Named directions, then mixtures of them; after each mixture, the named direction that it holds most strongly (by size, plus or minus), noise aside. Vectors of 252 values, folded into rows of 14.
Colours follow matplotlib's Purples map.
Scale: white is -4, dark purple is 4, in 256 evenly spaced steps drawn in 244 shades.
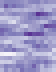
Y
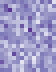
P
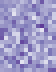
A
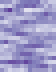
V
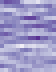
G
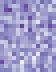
P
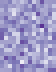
A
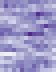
Y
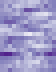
Y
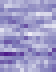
Y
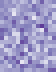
A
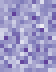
A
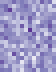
P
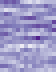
G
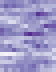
Y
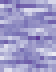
V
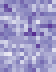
P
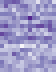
G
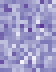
P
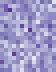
P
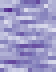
V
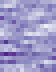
Y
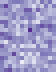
P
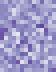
A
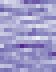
G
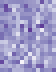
P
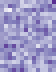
P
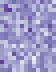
P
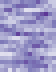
V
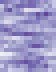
V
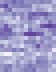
Y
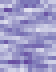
V
